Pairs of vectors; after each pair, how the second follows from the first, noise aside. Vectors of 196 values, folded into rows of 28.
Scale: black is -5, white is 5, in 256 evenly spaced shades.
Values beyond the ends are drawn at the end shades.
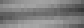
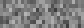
shuffled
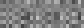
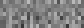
sign-scrambled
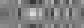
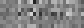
sign-scrambled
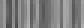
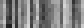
scaled up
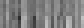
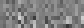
sign-scrambled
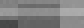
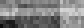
scaled up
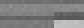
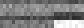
scaled up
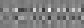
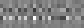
reversed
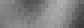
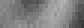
copied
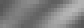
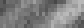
copied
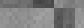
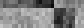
scaled up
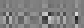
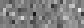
shuffled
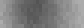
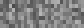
shuffled
